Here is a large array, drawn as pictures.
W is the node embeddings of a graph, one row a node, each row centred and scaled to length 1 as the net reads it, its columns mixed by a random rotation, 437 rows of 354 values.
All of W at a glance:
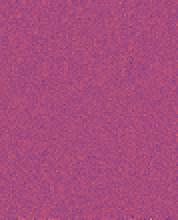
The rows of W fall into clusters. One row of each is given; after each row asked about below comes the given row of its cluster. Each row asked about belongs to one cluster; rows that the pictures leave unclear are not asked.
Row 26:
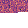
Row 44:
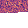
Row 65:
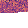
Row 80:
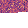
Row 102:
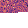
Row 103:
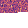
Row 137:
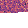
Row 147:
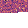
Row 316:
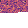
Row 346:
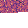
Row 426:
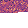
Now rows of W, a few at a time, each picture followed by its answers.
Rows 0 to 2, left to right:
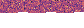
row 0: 80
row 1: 147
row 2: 426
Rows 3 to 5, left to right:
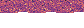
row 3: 426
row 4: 426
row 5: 426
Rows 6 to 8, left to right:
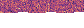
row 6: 137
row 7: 103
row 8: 147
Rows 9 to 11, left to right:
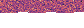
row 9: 346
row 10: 426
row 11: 316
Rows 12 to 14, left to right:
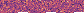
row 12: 316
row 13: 426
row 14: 65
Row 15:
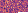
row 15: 102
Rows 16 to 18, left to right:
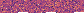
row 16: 147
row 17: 26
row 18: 346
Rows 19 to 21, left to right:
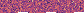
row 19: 103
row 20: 346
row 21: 80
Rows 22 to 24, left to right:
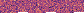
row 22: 346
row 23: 26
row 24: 26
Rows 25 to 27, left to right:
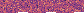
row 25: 102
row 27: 426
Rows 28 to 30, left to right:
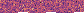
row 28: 65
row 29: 426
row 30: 65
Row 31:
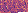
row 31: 137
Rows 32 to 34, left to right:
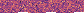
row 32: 65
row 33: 137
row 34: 65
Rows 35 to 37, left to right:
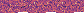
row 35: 26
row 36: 44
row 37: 44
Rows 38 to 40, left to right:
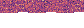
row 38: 147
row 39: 346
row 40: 147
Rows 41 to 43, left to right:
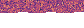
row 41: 316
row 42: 65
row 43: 44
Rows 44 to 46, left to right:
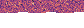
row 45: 426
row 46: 346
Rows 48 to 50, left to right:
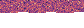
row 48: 80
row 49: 80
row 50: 426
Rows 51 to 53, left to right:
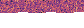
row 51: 316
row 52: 65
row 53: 103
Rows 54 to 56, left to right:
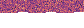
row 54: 147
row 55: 26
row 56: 65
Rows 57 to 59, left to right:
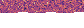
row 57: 80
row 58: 44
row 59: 316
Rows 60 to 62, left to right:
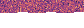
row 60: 103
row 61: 346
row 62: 65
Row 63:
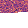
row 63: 426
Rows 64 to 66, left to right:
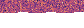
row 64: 103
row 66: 44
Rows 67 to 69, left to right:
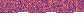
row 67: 65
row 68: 137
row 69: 103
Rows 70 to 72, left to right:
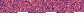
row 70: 103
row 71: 80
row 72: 80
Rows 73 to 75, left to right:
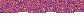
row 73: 65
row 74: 147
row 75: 147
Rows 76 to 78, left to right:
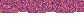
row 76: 316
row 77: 80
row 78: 103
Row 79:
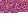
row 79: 137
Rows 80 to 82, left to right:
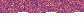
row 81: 26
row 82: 426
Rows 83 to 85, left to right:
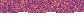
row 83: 137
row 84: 316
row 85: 346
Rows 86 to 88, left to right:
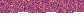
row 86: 80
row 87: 137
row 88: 103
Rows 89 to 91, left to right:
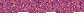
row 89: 65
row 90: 80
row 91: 80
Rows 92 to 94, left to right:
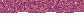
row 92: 80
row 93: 316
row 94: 44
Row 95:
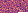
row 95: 426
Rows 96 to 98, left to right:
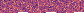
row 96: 426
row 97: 26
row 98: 80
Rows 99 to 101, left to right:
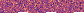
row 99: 65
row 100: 137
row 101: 80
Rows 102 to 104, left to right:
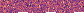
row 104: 102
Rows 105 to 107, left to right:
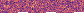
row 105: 316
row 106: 102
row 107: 316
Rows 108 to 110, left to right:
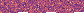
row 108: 137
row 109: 26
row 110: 426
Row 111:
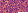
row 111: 102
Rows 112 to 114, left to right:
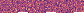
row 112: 147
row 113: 346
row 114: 103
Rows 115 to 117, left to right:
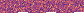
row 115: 147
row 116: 65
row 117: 65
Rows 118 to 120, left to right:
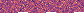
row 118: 65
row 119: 426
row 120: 102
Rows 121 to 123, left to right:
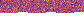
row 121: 316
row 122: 147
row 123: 65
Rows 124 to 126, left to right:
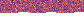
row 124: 147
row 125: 137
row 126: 147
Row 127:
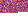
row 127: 102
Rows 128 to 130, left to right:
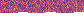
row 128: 426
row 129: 103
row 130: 103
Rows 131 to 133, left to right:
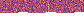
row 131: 147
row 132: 103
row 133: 147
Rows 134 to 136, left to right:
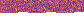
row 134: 147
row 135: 426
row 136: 147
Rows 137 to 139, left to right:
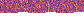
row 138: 103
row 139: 103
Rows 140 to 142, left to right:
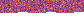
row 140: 26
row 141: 147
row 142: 102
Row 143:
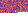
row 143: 103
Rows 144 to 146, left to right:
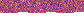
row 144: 137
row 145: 346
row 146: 103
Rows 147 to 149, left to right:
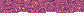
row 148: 102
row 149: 147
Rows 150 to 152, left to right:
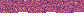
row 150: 147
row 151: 346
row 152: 44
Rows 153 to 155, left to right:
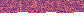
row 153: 103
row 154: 102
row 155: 426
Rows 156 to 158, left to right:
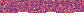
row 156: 102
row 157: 147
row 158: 316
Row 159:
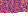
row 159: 137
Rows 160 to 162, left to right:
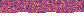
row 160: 316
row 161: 44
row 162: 102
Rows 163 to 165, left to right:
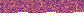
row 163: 65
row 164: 65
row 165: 103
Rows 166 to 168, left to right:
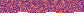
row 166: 103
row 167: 316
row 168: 102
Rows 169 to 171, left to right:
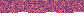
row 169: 80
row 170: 316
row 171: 102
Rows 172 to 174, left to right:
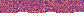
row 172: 346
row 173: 147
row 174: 26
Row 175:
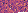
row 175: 26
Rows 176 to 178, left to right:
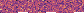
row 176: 346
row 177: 346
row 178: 316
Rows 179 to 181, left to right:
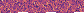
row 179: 80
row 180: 44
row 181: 65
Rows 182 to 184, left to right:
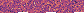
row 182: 137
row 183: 44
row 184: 346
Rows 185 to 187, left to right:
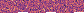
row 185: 426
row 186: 147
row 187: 26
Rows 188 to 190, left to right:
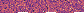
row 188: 26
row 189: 103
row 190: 426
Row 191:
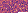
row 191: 147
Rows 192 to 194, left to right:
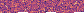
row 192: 137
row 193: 147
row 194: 44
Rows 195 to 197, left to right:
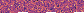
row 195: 80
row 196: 426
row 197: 103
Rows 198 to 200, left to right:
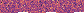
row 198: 137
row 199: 147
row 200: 137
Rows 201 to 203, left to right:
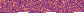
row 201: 65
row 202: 426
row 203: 102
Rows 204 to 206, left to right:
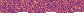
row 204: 137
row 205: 102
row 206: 147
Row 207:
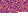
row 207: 80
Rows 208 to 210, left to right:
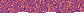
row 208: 80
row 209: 103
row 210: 65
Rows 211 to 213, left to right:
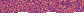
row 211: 26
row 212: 426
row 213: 316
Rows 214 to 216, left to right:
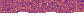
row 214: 147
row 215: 80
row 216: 103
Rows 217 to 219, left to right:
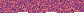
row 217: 65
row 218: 26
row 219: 426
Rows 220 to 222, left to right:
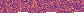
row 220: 103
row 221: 102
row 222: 426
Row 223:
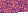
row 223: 65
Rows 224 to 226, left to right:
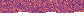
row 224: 426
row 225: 137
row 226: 346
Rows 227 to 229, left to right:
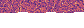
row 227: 103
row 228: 316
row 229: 44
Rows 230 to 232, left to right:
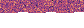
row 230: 65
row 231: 26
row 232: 147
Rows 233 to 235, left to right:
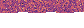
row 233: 147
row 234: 426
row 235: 137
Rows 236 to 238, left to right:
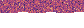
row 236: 80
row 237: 147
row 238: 346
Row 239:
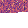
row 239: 80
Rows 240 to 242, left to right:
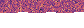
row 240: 103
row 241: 65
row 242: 346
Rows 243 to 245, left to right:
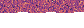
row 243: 103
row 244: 26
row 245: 102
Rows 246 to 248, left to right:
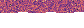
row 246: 346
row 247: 316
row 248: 147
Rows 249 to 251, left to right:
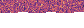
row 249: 80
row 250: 65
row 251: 102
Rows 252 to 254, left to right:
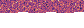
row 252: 80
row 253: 80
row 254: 80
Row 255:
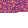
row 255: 65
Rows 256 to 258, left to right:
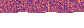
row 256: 346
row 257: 103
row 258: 137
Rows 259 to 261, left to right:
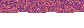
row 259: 316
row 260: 26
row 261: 426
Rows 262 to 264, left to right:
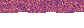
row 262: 426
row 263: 346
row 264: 44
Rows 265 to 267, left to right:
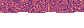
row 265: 137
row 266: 103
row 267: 147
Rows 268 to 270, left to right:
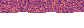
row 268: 316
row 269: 316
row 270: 102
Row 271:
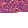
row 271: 426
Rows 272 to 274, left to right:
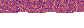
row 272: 346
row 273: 316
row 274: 103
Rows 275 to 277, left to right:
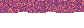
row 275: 26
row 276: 346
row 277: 316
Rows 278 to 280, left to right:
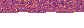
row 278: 147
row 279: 102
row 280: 316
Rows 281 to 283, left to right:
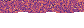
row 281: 426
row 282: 65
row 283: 137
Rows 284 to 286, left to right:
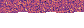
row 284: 44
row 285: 147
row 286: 147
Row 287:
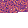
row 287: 426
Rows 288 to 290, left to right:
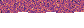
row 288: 80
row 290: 346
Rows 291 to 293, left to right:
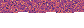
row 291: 426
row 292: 80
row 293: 346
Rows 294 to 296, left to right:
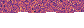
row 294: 103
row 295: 102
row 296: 426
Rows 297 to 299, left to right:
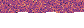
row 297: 26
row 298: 65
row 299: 137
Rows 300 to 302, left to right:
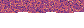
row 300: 26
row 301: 137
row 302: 426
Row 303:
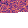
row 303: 316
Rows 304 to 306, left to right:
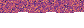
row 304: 65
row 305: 316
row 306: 26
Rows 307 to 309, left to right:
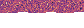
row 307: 44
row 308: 80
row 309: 80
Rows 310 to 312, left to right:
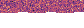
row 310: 316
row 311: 103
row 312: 147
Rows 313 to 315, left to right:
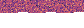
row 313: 147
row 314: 26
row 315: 26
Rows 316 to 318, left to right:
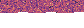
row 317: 26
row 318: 346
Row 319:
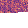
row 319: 137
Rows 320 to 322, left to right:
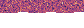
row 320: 103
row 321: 80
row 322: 44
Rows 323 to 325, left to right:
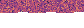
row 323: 316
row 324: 346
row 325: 103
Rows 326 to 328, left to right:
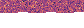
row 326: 102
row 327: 102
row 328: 147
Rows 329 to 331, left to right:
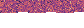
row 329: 346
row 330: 346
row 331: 426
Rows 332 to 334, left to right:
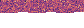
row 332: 316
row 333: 147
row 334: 65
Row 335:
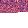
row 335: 316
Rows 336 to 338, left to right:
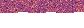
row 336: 426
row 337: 102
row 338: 346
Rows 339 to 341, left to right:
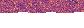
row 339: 426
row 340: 137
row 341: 346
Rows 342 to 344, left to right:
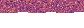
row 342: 316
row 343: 137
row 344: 44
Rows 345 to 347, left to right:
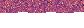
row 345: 102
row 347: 44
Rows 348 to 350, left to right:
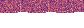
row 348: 103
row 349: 103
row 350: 147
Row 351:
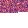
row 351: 102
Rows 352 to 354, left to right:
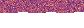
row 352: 102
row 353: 26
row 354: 147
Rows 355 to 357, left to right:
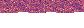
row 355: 426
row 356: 147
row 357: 426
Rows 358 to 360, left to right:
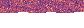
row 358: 26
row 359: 147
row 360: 65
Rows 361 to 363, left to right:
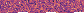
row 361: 44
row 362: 316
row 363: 137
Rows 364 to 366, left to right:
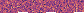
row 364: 102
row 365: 65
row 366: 103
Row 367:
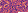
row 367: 102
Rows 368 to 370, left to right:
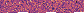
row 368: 44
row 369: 80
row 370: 65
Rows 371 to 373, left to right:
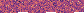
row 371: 346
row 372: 102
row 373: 426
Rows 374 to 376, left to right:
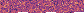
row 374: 102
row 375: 26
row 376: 44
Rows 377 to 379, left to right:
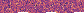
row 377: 26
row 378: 137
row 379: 137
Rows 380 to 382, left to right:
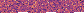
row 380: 346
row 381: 102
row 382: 26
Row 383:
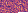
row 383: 44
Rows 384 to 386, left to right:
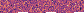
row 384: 102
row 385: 26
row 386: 80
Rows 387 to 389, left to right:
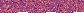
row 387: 316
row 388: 426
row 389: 103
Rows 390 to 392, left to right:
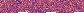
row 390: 346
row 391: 137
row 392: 426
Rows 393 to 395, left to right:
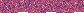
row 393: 137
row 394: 44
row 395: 44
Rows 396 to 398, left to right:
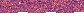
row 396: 44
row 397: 316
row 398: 346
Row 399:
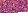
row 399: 65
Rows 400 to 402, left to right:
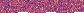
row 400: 26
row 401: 316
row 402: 147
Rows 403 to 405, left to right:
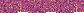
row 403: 103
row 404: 137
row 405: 103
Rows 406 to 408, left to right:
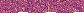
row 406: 147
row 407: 103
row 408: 426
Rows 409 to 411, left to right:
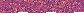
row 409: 147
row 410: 65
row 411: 102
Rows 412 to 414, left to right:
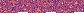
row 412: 65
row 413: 26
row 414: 44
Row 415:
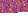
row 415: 26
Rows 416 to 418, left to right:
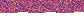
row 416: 426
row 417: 426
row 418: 346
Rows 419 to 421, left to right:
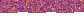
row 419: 316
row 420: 65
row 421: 147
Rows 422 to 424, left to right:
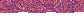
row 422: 147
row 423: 426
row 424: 346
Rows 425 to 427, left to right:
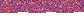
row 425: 44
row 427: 102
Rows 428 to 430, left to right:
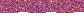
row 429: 137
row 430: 65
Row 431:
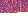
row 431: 103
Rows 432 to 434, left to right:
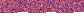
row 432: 65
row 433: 65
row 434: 102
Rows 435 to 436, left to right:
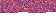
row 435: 65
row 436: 426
